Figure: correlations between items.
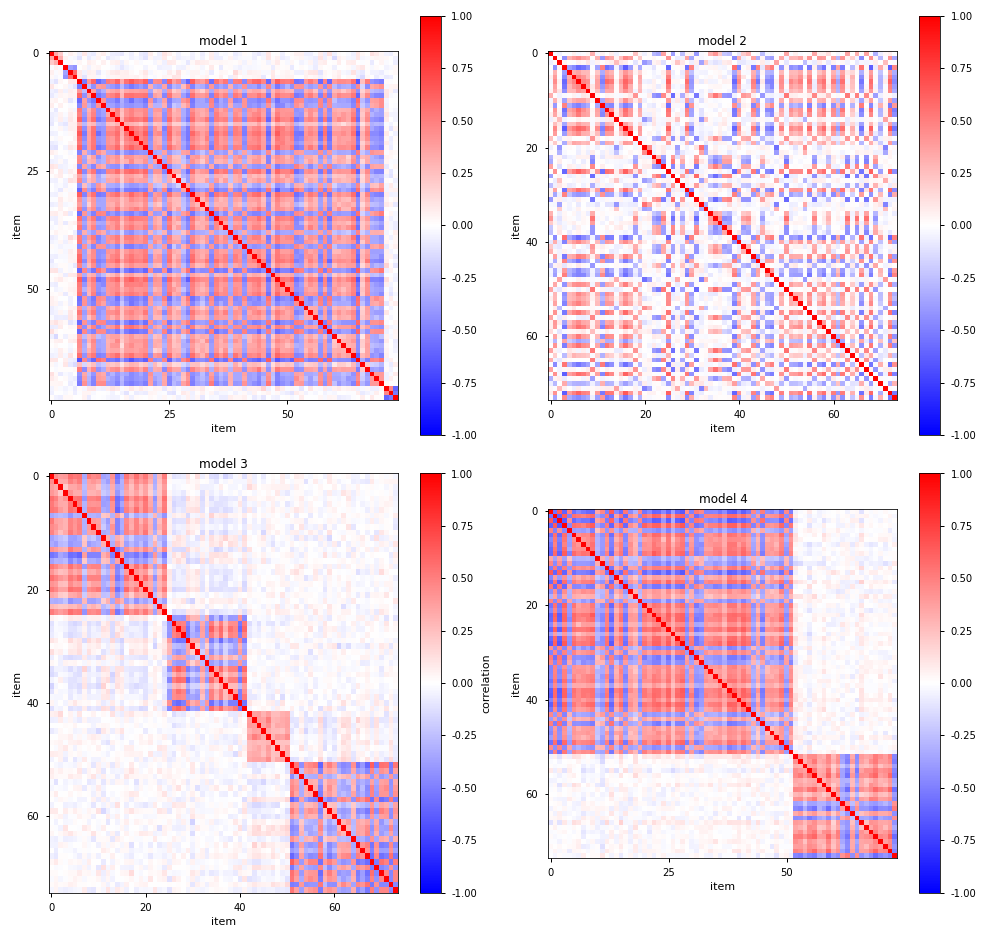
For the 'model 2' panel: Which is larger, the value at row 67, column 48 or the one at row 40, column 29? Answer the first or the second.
the second
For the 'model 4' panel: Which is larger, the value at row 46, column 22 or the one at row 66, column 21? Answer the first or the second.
the first
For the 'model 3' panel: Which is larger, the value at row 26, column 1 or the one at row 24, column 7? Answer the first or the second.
the first
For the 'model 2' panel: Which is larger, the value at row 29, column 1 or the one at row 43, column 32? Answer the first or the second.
the first
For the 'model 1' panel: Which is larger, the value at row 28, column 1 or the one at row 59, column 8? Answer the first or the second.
the first
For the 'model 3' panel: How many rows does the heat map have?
74
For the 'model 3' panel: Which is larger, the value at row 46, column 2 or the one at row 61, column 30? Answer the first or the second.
the first
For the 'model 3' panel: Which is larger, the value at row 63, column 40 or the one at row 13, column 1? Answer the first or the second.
the second
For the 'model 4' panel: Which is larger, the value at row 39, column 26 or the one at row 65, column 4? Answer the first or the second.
the first
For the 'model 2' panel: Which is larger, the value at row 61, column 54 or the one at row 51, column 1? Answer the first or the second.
the second
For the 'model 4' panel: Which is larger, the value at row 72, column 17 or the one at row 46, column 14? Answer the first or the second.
the second
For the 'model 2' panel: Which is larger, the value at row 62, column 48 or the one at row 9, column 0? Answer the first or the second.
the second
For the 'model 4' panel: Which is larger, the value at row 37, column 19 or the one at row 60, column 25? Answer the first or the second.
the second
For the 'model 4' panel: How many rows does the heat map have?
74
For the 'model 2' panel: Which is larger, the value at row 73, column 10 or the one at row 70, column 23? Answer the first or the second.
the second
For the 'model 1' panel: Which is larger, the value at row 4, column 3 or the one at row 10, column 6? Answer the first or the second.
the first
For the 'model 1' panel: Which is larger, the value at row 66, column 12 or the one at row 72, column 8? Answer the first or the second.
the first
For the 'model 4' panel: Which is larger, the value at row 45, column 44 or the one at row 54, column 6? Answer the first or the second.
the second
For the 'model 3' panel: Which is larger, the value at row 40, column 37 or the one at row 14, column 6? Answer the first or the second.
the first
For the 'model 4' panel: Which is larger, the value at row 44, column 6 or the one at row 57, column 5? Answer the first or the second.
the first
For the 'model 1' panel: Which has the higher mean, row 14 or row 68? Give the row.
14
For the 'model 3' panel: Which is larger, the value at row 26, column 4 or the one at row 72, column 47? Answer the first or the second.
the second
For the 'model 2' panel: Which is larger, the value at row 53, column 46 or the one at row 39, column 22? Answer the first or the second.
the second
